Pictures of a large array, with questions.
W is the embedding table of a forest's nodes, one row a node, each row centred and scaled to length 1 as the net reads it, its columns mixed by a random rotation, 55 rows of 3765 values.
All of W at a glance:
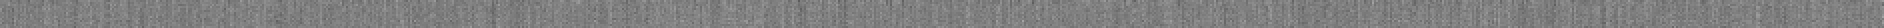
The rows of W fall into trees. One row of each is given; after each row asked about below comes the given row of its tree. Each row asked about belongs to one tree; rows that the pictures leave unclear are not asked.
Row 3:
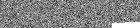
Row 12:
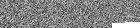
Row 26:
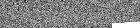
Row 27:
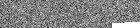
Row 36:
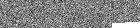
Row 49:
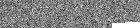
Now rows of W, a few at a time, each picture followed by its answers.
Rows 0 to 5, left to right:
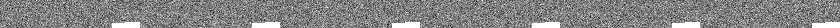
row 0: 3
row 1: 3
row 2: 49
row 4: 3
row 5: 49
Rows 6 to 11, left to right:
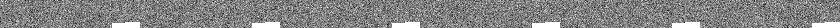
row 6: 36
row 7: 3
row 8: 49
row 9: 36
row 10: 49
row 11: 3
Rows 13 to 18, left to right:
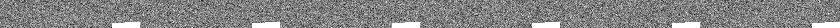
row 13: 26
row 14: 26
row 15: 3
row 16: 26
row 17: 49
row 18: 26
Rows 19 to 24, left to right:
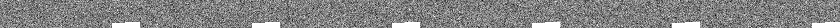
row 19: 36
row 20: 36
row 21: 27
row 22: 26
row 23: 26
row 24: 3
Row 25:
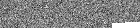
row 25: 49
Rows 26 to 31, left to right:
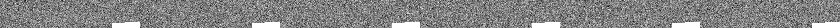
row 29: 3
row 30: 26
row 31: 49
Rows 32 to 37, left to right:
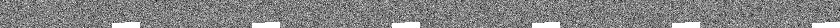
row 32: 12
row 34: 3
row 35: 27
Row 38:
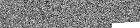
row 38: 26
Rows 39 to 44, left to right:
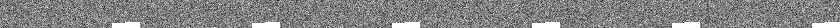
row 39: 49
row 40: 27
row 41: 27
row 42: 49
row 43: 27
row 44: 27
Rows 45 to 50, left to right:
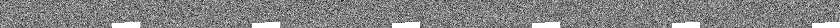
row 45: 3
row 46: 26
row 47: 26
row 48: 26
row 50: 27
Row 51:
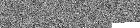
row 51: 12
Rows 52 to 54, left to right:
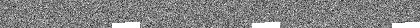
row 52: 49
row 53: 3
